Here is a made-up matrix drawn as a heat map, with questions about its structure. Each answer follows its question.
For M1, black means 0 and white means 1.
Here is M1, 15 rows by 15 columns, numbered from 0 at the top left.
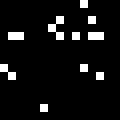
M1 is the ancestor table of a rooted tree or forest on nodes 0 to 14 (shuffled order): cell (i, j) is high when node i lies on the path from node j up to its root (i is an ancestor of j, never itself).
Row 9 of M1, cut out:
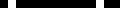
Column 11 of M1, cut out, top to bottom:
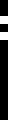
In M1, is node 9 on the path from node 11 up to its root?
no
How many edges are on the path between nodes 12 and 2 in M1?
3
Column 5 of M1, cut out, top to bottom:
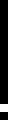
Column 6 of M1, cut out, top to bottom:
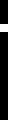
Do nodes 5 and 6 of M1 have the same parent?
no
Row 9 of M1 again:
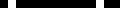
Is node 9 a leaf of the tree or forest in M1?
no
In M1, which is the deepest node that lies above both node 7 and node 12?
4
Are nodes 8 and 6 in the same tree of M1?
no
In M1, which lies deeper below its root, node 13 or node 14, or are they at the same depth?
the same depth
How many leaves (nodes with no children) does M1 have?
8
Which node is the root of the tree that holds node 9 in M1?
4
